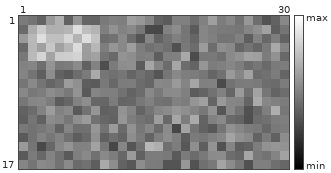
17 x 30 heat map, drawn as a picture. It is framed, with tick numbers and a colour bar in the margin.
No regular stripes run through it. Overall the values sit about 50% of the way up the scale. An odd patch, higher than its surroundings, sits in the top left. The top left is the ninth with the highest average. The halves do not mirror each other.
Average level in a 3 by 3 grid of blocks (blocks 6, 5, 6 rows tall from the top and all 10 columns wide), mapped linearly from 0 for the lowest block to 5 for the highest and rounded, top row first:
5 0 1 | 0 0 0 | 0 0 0
